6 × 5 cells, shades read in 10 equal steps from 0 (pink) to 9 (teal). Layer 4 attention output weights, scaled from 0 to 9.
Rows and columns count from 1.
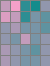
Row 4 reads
4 5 2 5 4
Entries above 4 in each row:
2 3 3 2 2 2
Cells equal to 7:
0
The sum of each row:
23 22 23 20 22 21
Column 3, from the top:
8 8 5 2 5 5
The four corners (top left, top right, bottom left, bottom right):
2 4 3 4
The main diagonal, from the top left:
2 2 5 5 4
